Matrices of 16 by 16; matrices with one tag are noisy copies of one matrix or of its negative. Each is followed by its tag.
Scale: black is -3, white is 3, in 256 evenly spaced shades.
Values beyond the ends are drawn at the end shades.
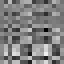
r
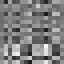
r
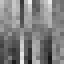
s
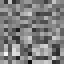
r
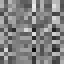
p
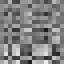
r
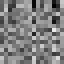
p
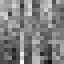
s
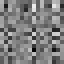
p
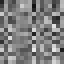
p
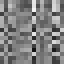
p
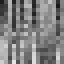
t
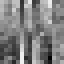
s
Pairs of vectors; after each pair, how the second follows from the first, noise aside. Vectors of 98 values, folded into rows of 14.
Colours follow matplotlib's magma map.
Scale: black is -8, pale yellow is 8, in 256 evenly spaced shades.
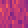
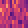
scaled up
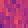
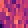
scaled up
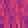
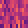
scaled up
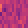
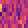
scaled up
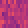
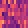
scaled up
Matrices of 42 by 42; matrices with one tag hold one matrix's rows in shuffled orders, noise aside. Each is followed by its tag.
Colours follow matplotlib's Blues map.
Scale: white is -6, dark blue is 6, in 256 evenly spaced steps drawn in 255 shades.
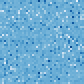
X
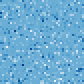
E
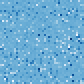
X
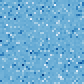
E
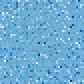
X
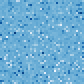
E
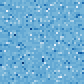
E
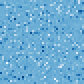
E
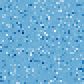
E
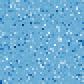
E
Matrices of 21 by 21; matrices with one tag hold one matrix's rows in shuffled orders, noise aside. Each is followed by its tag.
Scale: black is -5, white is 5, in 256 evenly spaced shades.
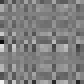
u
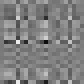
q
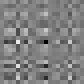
q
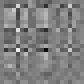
q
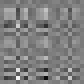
q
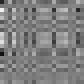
u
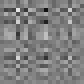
q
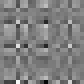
q
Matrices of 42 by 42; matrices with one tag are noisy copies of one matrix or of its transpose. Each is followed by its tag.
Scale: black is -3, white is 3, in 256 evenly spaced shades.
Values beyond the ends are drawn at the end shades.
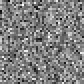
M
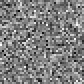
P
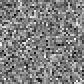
P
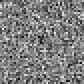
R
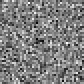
R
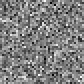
P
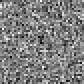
R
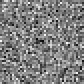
R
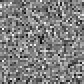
R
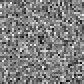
R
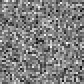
R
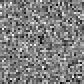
R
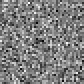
R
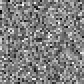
M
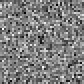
R
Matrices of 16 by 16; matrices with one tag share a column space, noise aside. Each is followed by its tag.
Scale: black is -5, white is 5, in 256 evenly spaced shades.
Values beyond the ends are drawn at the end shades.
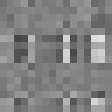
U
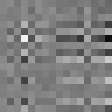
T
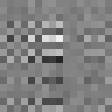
T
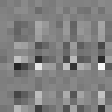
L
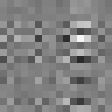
T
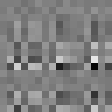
L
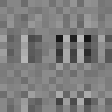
U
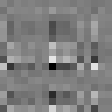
L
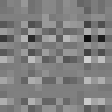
T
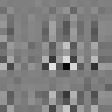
L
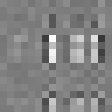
U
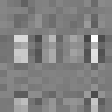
U
